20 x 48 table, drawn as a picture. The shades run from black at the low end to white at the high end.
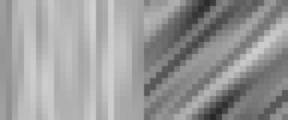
The table splits into one row of 2 panels. Panel 1,1: high, streaked downward. Panel 1,2: middling, slanting up to the right, strong in contrast.
